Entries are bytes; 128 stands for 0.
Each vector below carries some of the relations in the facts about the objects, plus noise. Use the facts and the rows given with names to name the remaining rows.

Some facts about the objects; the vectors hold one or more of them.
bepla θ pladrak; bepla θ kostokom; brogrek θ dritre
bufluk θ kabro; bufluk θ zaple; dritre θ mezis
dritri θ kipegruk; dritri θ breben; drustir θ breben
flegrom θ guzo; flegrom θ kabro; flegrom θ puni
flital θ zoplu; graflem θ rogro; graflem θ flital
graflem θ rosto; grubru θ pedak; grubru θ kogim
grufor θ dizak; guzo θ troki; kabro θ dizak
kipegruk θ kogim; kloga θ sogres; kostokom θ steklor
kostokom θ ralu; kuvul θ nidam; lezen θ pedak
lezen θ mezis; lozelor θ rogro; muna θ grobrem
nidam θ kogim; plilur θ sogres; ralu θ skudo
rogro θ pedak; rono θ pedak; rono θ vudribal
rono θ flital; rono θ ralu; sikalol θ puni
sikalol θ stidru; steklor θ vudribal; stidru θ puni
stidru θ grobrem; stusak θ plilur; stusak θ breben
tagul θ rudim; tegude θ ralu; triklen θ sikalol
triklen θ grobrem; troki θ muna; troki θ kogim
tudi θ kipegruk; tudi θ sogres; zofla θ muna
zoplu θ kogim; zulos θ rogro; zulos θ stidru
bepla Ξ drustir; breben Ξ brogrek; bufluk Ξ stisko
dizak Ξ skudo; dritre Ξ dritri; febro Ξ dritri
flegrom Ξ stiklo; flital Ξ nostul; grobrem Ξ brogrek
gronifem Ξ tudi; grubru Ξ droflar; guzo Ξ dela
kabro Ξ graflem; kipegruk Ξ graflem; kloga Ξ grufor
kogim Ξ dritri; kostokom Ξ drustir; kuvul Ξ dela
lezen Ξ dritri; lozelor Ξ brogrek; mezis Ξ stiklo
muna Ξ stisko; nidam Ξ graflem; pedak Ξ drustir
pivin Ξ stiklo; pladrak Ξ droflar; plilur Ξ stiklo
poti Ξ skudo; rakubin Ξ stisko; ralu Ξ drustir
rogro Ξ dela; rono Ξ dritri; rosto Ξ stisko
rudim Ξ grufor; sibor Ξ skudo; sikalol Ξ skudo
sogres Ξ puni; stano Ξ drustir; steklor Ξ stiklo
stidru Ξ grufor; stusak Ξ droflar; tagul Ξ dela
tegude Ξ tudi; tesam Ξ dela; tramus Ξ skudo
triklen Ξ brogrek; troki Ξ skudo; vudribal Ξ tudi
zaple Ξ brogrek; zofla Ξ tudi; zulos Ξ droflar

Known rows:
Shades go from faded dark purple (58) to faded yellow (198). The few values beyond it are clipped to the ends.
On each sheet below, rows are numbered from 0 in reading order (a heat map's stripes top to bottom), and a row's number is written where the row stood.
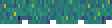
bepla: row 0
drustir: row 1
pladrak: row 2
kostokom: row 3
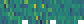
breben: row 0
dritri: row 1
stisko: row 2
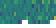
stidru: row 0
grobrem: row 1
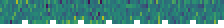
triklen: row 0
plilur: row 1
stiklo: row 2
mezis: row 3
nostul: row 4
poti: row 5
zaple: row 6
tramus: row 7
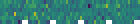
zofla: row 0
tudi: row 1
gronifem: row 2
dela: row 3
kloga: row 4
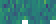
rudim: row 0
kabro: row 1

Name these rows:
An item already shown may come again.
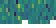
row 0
brogrek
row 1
bufluk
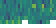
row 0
pivin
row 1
rono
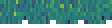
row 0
troki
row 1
rogro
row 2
rono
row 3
kuvul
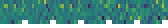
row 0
rono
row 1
bufluk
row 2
rono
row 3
tesam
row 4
kogim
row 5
tagul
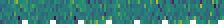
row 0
guzo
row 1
grubru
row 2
guzo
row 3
stiklo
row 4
kloga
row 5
bufluk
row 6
stiklo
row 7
flegrom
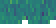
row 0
rakubin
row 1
rosto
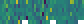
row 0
stusak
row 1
dritre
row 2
muna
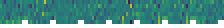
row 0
pivin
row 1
sikalol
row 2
flital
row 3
grufor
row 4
vudribal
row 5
febro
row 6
febro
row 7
zulos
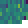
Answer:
skudo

